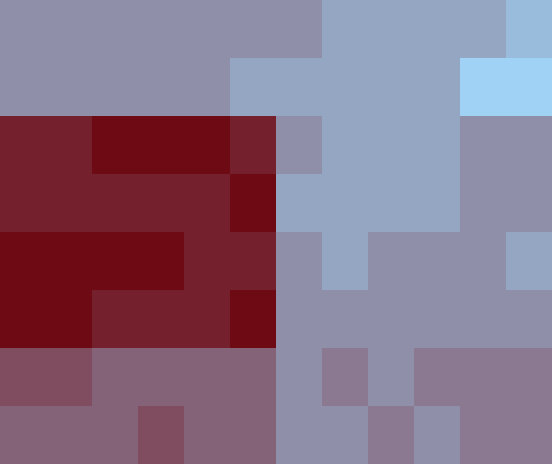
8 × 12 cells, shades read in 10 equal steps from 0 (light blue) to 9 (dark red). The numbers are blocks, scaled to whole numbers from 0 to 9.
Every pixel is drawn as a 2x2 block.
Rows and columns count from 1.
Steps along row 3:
same up same same down down down same same up same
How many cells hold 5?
9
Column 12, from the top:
1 0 3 3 2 3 4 4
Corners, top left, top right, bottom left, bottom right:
3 1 5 4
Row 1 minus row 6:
-6 -6 -5 -5 -5 -6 0 -1 -1 -1 -1 -2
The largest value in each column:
9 9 9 9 9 9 3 4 4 4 4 4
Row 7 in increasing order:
3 3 4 4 4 4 5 5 5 5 6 6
